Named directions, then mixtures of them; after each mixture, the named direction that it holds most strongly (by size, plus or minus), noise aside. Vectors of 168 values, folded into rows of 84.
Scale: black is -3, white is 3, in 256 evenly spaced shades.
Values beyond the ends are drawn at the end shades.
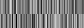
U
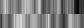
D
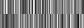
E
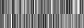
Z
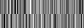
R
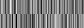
U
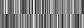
E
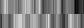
D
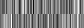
Z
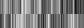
D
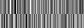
R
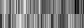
D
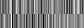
Z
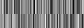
E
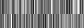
Z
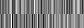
Z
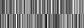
U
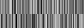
U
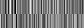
U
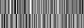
R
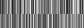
Z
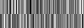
R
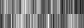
D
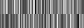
E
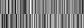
R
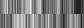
D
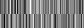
R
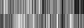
D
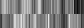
D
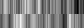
D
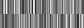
E
